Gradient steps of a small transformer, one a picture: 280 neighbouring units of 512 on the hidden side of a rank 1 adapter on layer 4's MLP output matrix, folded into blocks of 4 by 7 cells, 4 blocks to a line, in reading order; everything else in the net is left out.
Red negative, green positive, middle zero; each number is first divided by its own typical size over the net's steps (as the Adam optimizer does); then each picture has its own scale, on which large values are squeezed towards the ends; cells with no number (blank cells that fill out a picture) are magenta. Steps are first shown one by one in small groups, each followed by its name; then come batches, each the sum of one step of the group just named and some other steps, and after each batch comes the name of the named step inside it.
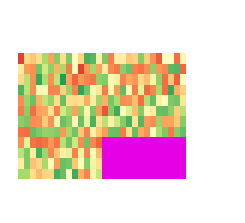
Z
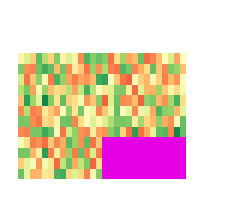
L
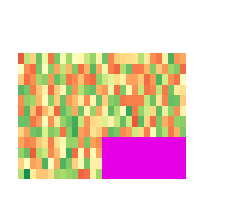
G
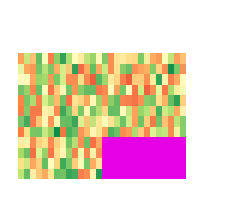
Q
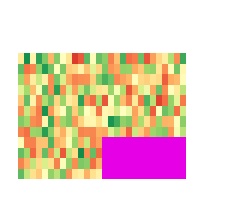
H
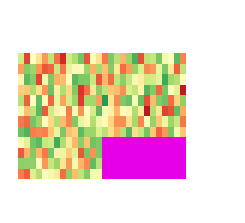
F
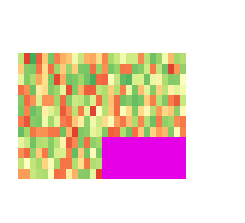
F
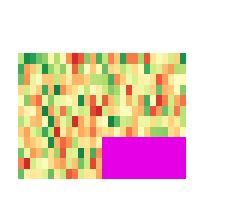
H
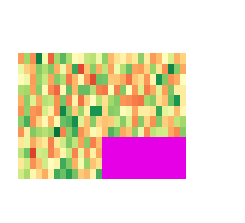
Q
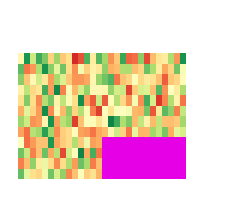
H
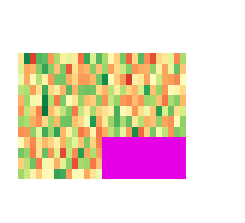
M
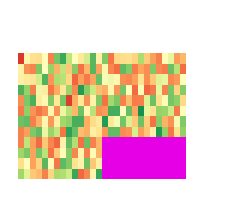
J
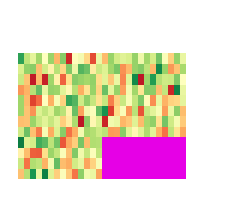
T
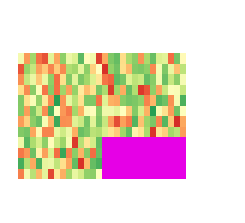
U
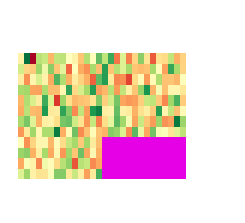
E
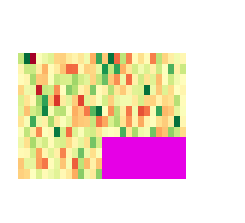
E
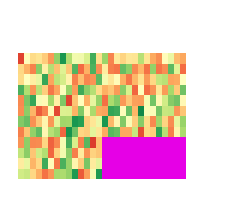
J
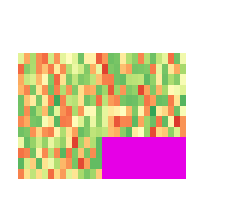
U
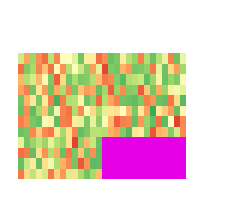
U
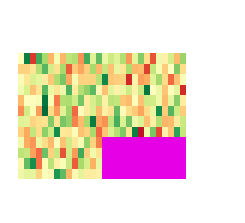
M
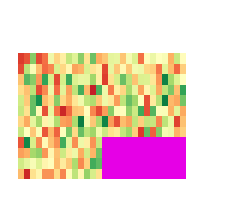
J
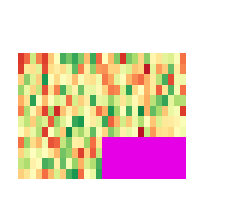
J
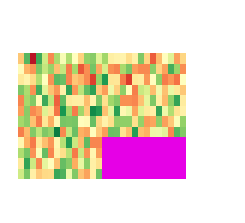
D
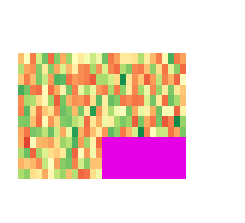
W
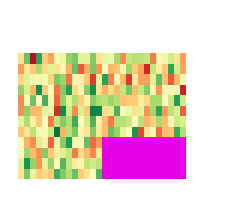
D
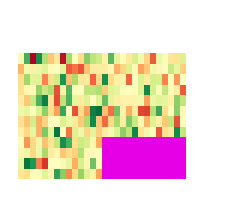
D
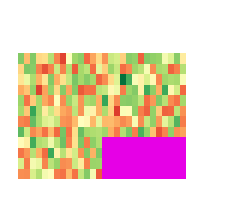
W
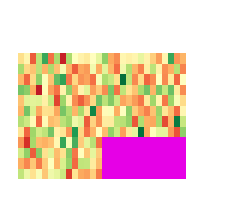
W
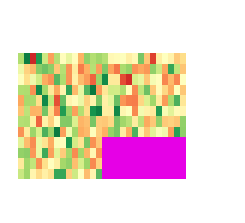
D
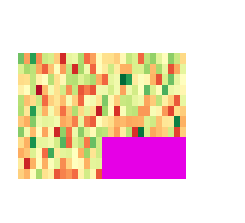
W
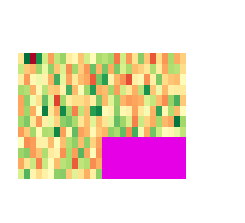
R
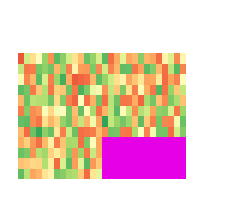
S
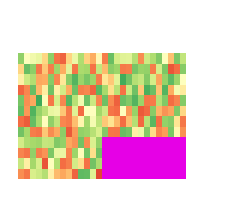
S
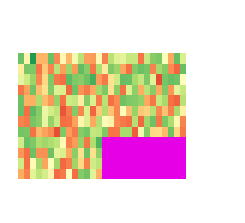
S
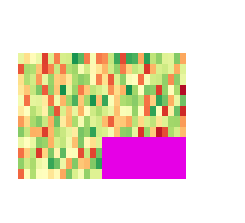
S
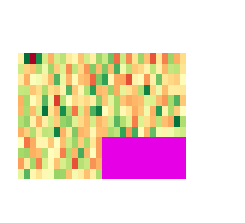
R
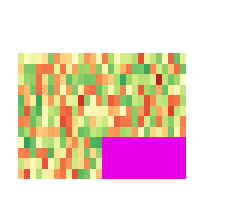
S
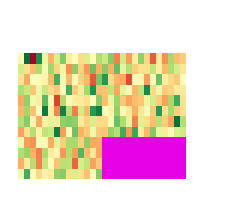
R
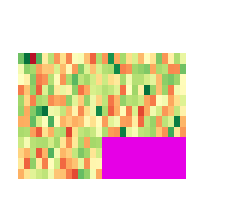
R
